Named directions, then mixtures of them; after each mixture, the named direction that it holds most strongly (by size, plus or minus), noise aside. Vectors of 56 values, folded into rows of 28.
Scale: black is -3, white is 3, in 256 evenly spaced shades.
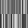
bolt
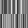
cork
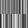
bolt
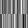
cork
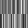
cork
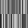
bolt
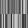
bolt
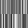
bolt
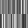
bolt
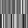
bolt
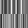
cork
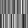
bolt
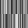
bolt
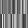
bolt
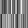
cork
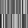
bolt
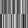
cork
